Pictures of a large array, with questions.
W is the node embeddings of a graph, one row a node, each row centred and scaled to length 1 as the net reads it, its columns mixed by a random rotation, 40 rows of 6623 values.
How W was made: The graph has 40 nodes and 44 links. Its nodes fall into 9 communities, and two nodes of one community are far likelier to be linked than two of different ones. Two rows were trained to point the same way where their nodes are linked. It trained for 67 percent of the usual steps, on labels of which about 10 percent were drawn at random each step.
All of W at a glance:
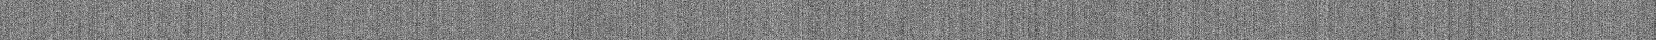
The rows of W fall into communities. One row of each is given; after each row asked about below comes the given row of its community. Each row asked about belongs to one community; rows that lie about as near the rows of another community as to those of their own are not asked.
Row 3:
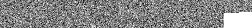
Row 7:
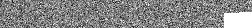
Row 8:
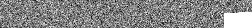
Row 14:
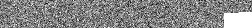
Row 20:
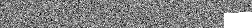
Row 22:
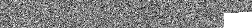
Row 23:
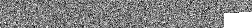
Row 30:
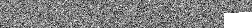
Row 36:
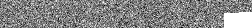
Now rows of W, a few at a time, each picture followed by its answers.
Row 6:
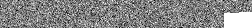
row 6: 36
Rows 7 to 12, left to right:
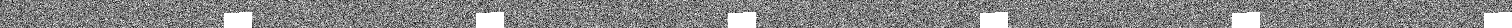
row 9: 3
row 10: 8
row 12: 14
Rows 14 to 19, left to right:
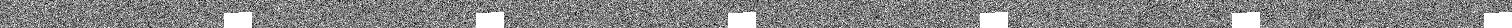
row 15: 8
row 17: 7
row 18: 30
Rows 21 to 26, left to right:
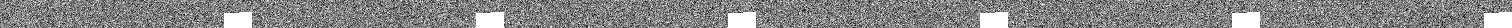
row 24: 14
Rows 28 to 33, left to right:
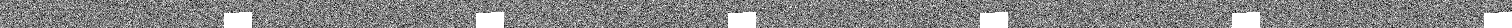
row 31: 22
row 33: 22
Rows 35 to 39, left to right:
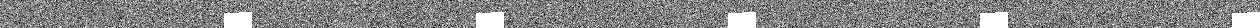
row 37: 20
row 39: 23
